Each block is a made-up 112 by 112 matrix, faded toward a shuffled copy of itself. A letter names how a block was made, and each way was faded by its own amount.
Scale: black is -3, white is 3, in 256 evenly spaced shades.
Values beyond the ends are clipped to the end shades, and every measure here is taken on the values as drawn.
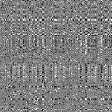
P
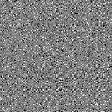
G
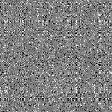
G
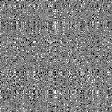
G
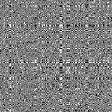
P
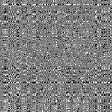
P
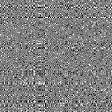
P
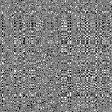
P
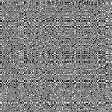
P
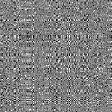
P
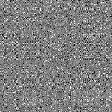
G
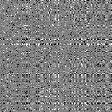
P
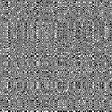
P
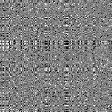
P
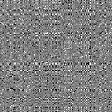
P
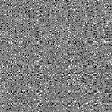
G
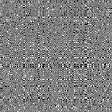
P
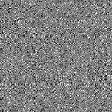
G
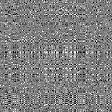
P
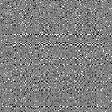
P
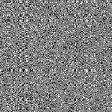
G
